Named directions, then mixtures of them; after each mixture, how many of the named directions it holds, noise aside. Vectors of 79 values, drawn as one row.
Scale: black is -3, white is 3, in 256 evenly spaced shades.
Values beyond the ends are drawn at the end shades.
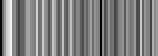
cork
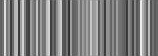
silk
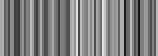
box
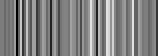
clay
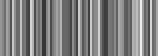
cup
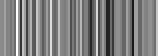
one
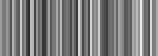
one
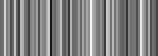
two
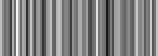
three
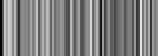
two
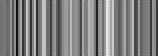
two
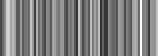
two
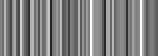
three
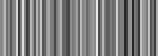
three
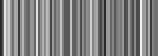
two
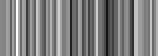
three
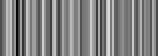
two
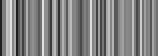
two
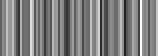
three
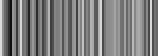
three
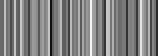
two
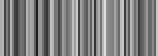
two
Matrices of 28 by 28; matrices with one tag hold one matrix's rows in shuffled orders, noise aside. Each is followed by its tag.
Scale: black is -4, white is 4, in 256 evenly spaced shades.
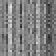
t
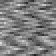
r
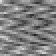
r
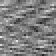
r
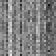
t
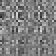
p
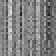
t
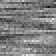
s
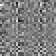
p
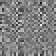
p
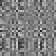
p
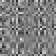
p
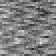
r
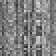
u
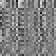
p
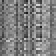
u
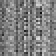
u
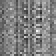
u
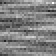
s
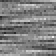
s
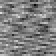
r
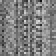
u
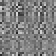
p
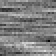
s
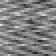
r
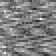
r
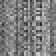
u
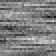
s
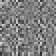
p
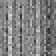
t
